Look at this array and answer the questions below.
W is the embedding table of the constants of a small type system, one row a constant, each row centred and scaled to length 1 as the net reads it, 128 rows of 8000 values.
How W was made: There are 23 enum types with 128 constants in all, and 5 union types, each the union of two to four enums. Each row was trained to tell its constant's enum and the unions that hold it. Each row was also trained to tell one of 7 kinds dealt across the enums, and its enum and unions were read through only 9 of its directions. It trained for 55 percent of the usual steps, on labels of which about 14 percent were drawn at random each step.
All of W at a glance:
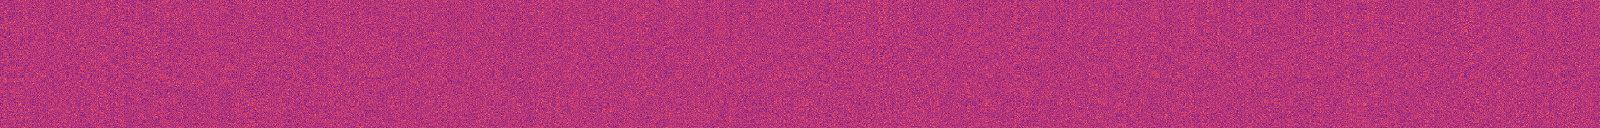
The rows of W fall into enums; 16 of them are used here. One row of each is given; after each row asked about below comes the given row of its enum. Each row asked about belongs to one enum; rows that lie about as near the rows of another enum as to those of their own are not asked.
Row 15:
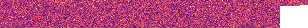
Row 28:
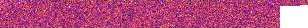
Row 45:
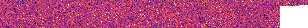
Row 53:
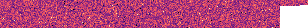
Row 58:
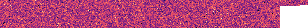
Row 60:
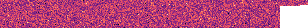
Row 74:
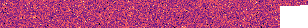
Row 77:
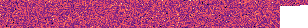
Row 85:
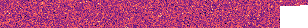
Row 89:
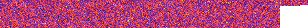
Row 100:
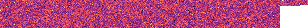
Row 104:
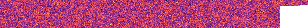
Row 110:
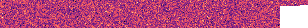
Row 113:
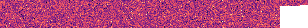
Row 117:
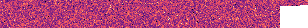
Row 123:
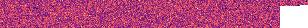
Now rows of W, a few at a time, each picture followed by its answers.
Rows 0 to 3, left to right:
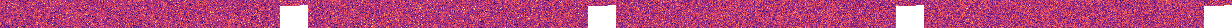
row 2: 45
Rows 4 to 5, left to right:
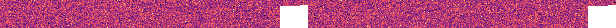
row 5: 53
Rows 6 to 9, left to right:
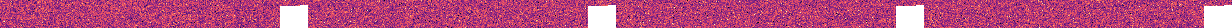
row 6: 45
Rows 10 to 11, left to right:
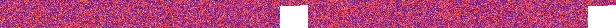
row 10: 104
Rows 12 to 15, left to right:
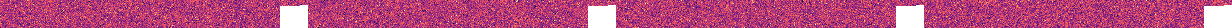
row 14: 113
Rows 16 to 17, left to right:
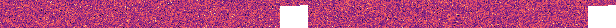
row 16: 113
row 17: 77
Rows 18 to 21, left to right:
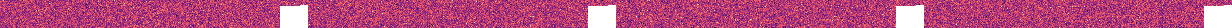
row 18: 74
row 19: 100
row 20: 53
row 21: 45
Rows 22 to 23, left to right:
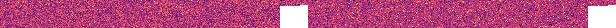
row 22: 15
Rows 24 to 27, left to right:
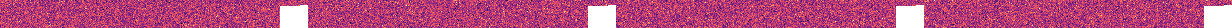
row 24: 28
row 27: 45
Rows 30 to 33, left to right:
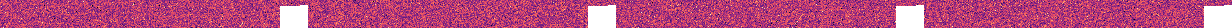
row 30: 58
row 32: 113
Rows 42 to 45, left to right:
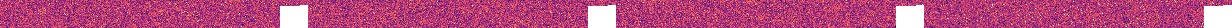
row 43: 123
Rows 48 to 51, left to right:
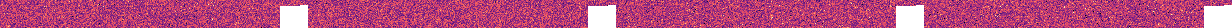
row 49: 89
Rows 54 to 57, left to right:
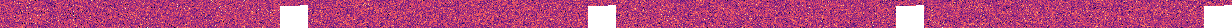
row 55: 113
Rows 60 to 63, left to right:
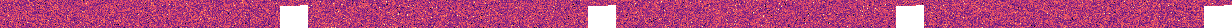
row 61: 58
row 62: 110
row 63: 100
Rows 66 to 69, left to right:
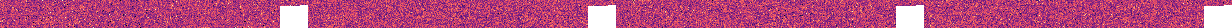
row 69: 53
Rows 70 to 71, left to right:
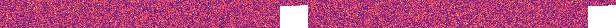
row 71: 74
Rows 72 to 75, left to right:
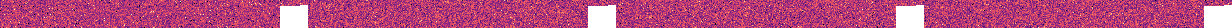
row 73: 74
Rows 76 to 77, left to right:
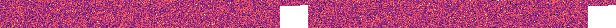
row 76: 77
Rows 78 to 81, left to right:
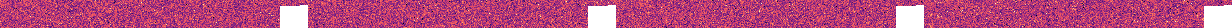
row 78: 53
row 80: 53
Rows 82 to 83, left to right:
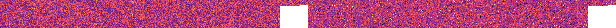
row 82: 100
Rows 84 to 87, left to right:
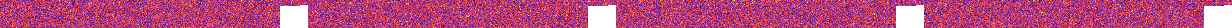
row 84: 89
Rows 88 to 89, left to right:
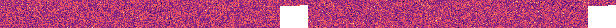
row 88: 77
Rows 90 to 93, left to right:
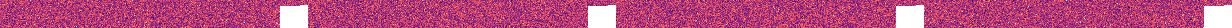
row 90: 28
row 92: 28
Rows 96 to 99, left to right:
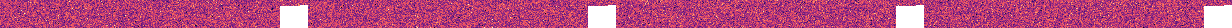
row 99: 77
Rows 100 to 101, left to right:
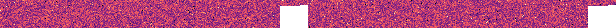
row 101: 74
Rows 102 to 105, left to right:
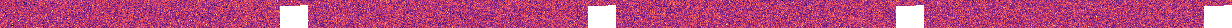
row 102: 77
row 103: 104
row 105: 104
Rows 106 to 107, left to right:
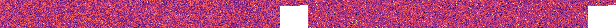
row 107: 60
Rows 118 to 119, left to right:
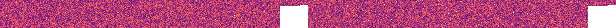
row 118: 89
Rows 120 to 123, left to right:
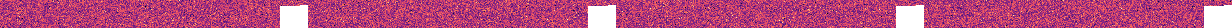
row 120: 110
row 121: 104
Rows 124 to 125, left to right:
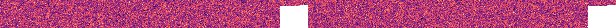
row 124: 74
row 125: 104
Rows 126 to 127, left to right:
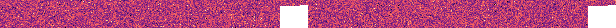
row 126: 113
